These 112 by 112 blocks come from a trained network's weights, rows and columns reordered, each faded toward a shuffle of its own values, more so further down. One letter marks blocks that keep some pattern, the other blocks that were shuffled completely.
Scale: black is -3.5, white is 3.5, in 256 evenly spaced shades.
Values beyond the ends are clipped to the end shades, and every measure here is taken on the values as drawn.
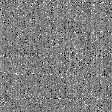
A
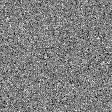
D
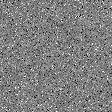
D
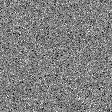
D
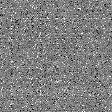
A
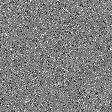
D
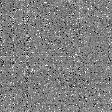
A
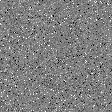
D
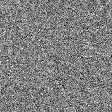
A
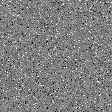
D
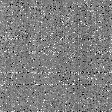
A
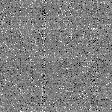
A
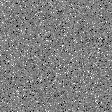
D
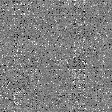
A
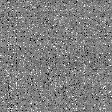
A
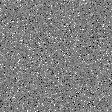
D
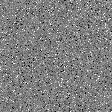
D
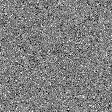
D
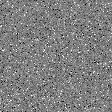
D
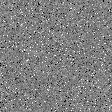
D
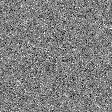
D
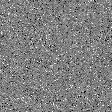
D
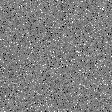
D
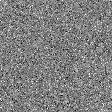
D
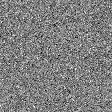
D
